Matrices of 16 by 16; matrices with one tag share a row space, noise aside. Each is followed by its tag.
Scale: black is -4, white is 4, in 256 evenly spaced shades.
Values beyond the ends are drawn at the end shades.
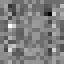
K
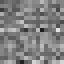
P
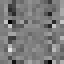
K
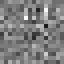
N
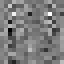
K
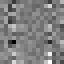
K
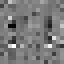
K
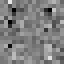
K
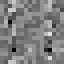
K
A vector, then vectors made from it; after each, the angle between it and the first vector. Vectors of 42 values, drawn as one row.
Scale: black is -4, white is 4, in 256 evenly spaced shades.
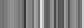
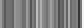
partly aligned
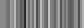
partly aligned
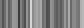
partly aligned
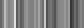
orthogonal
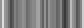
orthogonal
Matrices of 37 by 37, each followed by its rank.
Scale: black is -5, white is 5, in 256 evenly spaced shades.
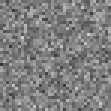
full rank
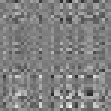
three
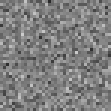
full rank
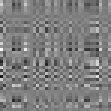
two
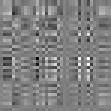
two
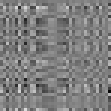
two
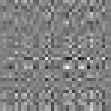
three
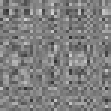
three
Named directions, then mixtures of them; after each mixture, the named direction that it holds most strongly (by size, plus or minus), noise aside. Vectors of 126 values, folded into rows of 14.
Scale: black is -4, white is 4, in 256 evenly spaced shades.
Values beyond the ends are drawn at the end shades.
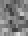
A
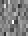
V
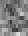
A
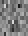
V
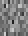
V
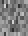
V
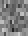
A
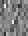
V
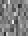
V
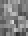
A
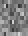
A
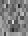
V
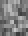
A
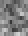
A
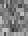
A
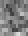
A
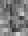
A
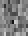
V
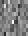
V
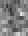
A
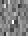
V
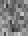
A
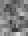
A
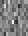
V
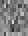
V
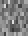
V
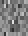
V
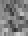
A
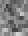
A
